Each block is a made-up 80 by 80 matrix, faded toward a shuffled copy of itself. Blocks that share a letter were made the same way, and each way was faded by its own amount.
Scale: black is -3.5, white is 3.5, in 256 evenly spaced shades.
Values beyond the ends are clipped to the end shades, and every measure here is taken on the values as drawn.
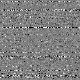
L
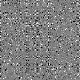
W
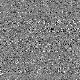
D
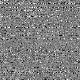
D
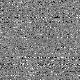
D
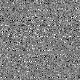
D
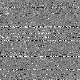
L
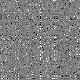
W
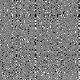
W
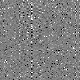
W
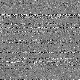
L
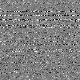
L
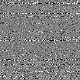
L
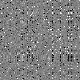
W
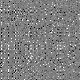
W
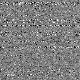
D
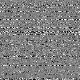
L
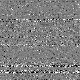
L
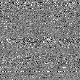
D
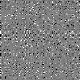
W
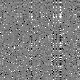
W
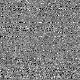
D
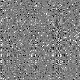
W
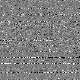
L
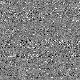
D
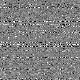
L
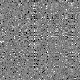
W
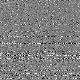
L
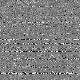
L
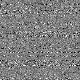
D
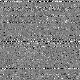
L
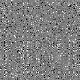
W
